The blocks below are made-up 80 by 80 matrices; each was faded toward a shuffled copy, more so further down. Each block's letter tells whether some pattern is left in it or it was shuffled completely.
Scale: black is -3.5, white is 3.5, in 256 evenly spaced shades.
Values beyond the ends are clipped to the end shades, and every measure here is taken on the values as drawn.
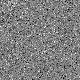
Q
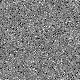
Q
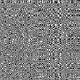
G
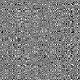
G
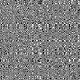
G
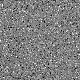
Q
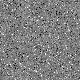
Q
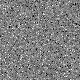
Q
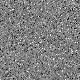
Q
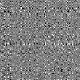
G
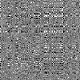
G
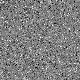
Q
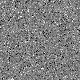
Q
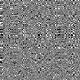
G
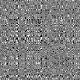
G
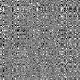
G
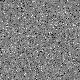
Q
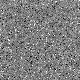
Q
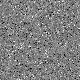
Q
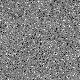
Q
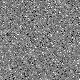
Q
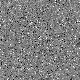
Q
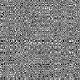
G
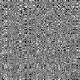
G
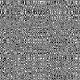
G
